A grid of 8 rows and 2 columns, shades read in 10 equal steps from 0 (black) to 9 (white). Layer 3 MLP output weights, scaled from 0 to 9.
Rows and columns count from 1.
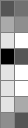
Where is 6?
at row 2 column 1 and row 7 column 2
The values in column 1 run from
0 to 8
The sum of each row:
7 11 17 3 17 17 14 8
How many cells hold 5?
2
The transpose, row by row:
3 6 8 0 8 8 8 5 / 4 5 9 3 9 9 6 3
